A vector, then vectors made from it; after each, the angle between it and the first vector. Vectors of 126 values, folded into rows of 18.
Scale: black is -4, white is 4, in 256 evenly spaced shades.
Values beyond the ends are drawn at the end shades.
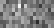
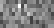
nearly parallel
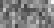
partly opposed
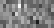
nearly parallel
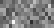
orthogonal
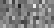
partly opposed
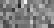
partly opposed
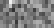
partly opposed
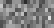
partly aligned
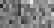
partly opposed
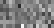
partly opposed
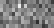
nearly parallel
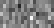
partly opposed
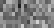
nearly opposite
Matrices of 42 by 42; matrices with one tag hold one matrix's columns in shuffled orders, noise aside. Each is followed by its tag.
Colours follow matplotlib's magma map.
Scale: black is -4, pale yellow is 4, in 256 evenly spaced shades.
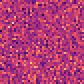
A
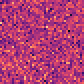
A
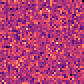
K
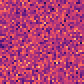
A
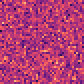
A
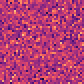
K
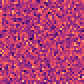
K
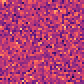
K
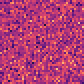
A
